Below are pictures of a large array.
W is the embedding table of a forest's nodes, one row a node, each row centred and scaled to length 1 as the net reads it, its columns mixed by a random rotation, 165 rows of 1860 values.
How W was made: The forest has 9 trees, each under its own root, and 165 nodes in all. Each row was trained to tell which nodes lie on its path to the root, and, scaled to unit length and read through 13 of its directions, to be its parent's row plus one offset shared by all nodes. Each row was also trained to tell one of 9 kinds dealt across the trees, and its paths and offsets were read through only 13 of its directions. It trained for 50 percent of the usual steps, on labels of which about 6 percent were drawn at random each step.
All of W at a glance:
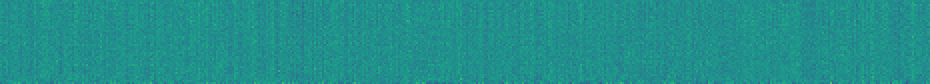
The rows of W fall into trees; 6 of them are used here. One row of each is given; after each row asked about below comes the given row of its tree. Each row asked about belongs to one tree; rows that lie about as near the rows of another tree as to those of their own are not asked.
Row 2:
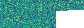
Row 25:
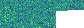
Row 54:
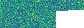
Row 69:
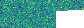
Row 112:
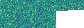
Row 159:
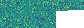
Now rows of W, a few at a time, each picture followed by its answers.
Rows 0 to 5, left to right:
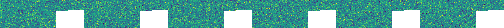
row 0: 54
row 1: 159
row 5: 112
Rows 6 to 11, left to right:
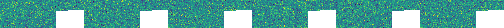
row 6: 159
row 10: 69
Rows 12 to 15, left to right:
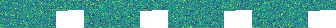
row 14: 25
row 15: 159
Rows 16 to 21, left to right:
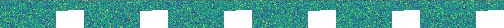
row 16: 25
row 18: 25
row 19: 2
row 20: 159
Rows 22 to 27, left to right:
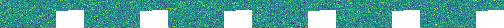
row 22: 112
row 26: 159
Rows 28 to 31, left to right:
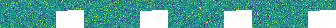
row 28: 159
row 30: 112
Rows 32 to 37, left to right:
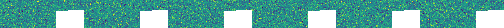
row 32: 159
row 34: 69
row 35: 2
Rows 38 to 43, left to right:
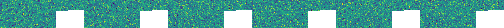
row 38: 69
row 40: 159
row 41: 25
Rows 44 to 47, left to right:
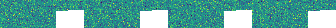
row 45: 54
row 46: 69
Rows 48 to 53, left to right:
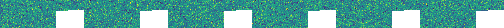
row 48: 69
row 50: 54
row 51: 25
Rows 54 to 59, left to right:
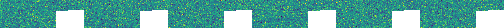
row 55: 54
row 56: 112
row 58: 2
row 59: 69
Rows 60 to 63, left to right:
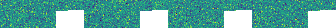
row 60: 159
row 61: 54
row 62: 25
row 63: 25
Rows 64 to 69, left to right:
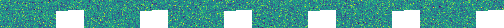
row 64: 54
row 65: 2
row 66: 54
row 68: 159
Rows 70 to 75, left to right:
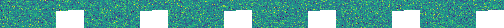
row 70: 25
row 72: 112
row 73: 159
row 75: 159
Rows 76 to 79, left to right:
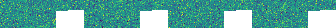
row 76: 2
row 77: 54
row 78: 112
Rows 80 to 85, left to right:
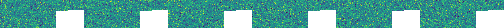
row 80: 25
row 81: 69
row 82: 112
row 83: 159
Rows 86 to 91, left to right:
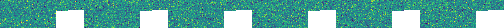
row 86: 25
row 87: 159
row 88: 159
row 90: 54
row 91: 159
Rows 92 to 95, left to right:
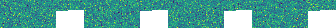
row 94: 25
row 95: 2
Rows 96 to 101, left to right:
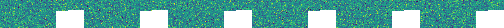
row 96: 25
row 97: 2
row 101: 54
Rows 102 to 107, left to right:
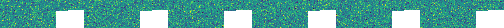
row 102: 54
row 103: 69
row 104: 112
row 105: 159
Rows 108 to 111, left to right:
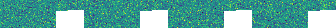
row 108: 2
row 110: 25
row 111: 112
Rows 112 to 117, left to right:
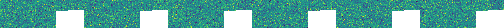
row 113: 54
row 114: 25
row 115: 54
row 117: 69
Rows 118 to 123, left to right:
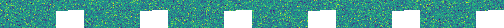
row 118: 159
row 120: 2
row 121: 54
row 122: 54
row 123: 159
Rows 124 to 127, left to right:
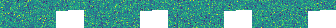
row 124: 54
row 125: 54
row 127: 25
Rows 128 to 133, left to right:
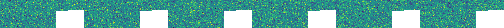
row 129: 159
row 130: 159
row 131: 159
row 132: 69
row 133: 2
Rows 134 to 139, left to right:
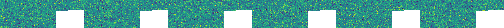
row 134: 54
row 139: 25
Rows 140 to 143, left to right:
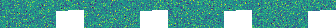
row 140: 69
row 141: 54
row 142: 159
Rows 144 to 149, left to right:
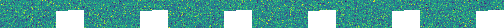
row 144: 112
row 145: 159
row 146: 112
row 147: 2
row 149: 54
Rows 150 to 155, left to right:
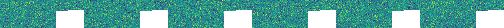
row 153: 159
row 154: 25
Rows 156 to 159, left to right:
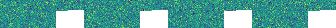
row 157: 25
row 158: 112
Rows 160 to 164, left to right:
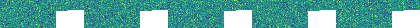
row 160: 25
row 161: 2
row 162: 69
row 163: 2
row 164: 25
